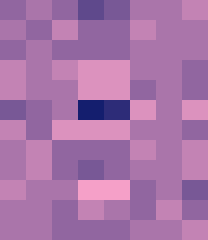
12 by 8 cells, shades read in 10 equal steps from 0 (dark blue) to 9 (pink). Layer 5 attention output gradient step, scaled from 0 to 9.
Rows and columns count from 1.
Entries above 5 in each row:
4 5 4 7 6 4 6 5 5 6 5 5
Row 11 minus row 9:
0 -1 0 3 1 -1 1 -2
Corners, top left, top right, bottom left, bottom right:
5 7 6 7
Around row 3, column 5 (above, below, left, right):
5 8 5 6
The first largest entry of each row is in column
8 3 2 4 4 6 3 2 2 4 4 8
